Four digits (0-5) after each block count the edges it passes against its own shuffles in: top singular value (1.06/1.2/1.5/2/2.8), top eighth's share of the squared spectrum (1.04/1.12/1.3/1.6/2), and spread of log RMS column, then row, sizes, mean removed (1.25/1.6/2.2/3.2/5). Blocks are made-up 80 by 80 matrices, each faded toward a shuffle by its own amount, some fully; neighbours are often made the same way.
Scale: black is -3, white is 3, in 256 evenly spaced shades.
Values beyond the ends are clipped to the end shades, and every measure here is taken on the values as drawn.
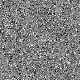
3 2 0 0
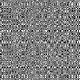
5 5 3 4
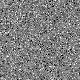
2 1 0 0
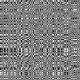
5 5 4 4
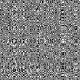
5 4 3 3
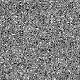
3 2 1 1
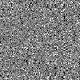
4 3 2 1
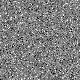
0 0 0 0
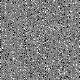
1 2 3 0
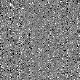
1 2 3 0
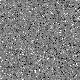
0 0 0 0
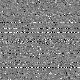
3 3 0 3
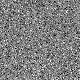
0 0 0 0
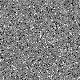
0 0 0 0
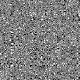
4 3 2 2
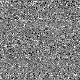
1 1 0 3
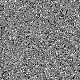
0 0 0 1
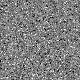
0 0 0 0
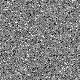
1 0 0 0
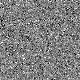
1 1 0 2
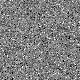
0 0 0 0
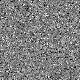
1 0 0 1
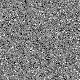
0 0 0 1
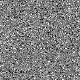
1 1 0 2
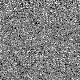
0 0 0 1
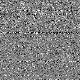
1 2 0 3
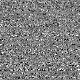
1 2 0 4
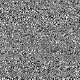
1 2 0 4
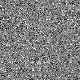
1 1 0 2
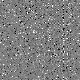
3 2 1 0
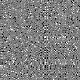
4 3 2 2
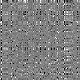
5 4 3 3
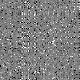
4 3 2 2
